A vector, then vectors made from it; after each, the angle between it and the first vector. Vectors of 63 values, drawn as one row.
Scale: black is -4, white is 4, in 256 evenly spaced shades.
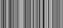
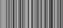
partly opposed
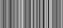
nearly parallel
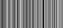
partly aligned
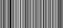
partly aligned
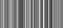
nearly opposite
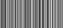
partly aligned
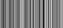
nearly parallel
